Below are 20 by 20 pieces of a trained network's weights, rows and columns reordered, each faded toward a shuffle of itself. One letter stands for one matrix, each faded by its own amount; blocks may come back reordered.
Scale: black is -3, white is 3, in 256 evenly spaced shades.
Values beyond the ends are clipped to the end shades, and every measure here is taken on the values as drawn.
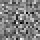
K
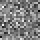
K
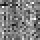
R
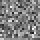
K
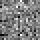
R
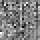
R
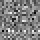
K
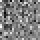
K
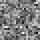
K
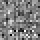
R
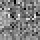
R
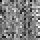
R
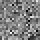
K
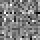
R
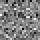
K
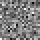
K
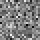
K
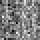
R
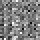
R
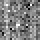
R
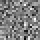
K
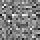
K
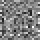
K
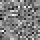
K
